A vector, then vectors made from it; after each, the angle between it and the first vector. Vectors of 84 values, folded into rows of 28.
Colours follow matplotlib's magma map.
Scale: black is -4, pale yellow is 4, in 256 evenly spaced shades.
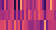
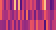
nearly opposite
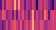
partly opposed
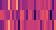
orthogonal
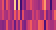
nearly opposite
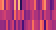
nearly opposite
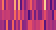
nearly opposite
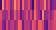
partly opposed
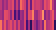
partly aligned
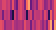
orthogonal
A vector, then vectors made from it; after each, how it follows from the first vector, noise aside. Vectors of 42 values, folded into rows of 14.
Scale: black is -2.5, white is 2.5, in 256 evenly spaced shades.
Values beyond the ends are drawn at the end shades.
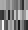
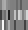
partly zeroed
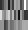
reversed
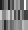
reversed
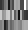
reversed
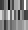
reversed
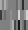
partly zeroed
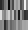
reversed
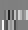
partly zeroed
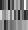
reversed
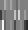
partly zeroed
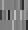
partly zeroed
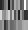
reversed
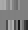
partly zeroed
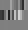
partly zeroed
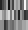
reversed
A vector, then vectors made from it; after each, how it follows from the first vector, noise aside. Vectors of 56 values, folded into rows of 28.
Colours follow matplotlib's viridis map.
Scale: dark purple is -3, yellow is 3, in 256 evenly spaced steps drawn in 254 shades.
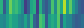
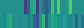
partly zeroed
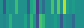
partly zeroed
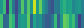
wrapped around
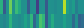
partly zeroed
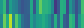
wrapped around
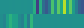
partly zeroed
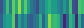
wrapped around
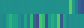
partly zeroed
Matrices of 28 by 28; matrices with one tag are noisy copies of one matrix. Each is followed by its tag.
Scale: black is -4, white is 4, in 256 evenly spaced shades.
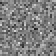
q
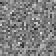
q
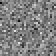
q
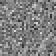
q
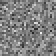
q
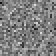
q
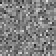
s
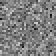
q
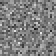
q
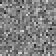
s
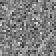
q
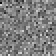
s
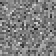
q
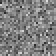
s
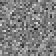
q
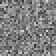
s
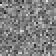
s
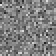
s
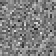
q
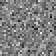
q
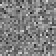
s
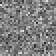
s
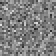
q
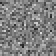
q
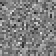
q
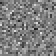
q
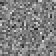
q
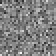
s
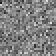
s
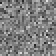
s
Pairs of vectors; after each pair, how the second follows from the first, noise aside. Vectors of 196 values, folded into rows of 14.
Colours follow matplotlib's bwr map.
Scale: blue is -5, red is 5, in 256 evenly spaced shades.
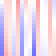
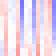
reversed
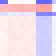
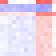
negated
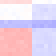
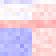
negated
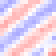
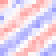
reversed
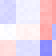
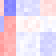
reversed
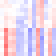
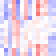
wrapped around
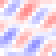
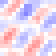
negated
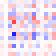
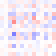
shrunk
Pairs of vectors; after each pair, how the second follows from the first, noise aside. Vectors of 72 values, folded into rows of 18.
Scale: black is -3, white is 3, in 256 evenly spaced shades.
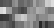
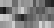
negated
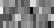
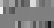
partly zeroed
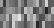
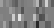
partly zeroed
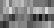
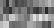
negated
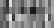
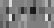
partly zeroed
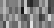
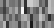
negated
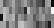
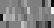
partly zeroed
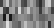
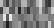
negated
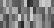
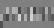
partly zeroed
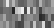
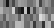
negated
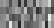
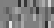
partly zeroed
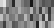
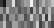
negated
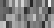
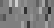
partly zeroed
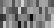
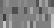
partly zeroed
